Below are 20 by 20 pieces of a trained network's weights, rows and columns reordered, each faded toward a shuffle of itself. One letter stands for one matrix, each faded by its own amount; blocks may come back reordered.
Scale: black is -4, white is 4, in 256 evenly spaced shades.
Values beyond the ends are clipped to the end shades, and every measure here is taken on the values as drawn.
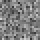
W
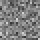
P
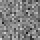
W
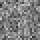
W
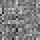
P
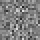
P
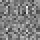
P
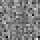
W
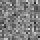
W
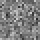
W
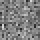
W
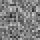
P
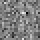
W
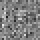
W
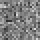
W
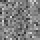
W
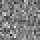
P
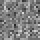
W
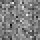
W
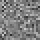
P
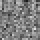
W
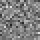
P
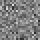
P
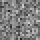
W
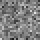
W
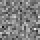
P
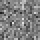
W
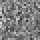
W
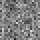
W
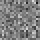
P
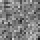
W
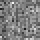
W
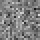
W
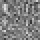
P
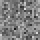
W
